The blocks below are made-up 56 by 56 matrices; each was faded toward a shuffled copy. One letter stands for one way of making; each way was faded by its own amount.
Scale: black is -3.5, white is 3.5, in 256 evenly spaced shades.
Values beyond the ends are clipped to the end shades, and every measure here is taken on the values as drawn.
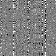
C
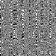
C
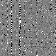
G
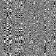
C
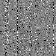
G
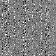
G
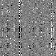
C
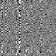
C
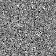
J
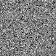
J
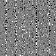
G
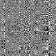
C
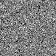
J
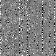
G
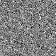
J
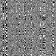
C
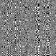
C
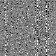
G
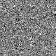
J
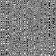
C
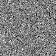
J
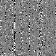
G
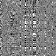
C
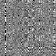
C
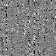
G
